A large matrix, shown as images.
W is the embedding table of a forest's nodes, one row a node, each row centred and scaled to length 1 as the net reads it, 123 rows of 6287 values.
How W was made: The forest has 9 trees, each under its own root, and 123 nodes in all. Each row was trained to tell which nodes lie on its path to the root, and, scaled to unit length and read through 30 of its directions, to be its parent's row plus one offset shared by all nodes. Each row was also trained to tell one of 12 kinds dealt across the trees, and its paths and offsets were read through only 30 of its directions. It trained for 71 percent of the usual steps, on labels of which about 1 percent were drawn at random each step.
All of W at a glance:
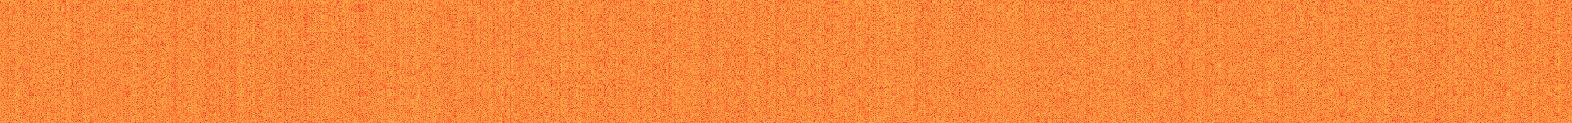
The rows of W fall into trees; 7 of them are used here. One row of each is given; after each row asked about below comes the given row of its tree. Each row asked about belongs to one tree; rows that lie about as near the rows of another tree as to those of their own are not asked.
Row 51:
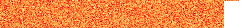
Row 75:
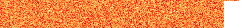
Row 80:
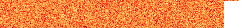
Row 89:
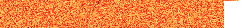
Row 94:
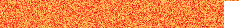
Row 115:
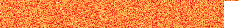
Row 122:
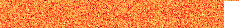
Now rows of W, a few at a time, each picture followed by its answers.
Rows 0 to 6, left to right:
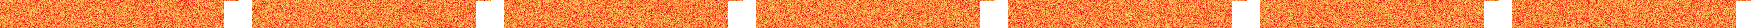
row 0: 115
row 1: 122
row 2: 122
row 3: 122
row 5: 115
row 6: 51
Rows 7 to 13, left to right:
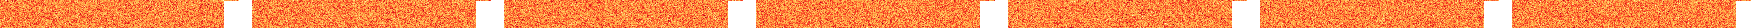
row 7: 94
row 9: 51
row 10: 51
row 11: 115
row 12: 75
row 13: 75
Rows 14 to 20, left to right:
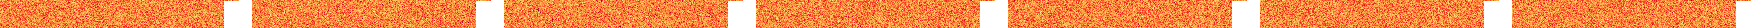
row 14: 51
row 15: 122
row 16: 122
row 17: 80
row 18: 51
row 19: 89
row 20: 80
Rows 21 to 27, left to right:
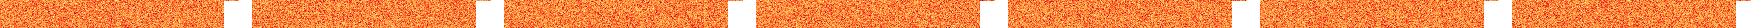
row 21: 115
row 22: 94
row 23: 122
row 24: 115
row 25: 80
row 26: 115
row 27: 115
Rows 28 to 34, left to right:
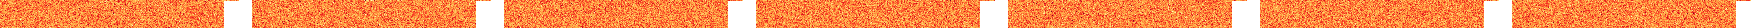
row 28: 94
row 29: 80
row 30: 80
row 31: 51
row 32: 94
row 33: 122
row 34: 115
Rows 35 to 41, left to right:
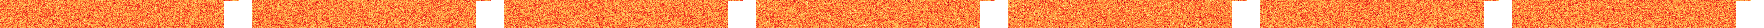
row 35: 89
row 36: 51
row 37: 51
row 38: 115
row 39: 115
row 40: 80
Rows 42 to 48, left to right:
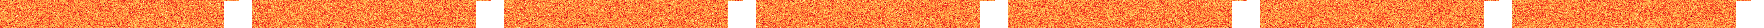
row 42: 94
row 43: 94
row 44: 75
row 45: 122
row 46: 115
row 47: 122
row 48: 94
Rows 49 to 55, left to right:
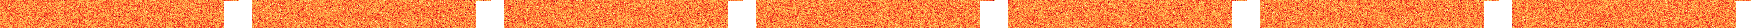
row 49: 80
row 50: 122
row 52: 115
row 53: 51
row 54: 94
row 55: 75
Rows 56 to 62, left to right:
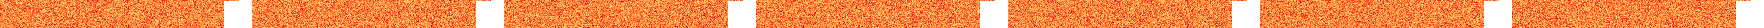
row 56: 122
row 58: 51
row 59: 115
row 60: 80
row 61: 80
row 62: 94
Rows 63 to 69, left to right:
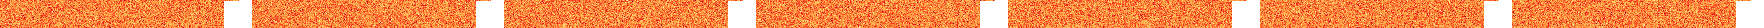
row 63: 51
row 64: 51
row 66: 51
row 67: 94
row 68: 115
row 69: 94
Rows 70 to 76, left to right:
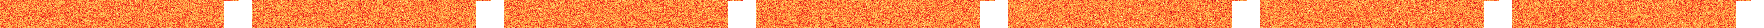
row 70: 80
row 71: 80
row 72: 89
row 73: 51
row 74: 122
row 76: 51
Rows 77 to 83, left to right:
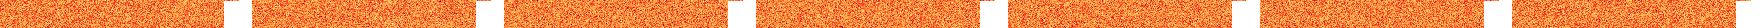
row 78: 94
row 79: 75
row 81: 115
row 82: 89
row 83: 89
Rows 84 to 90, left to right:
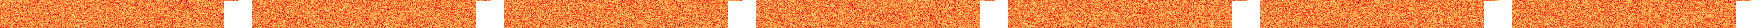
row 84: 115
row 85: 94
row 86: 94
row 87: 51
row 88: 51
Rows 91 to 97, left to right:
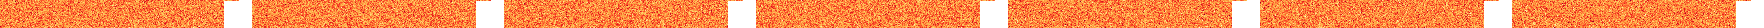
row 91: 94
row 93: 94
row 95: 94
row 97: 75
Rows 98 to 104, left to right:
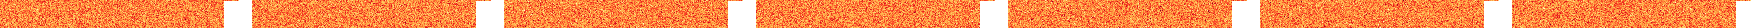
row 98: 80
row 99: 51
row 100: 115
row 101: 89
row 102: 80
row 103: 115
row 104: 80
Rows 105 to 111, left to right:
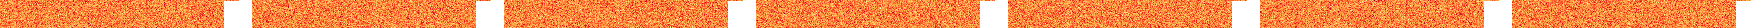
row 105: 94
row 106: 115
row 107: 89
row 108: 51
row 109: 51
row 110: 94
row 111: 51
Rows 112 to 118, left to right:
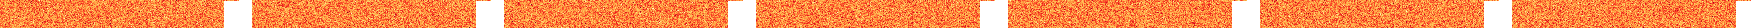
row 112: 75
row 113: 115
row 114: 122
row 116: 94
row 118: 122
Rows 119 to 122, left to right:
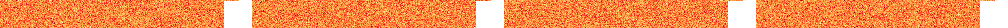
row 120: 80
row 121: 94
